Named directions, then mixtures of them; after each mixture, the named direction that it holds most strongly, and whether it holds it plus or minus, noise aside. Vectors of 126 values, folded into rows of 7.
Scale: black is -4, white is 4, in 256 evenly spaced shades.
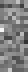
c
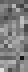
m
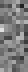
c, plus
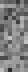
c, minus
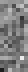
m, minus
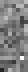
m, minus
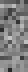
c, minus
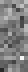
m, minus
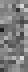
m, minus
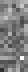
m, minus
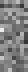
c, plus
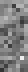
m, minus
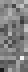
m, minus
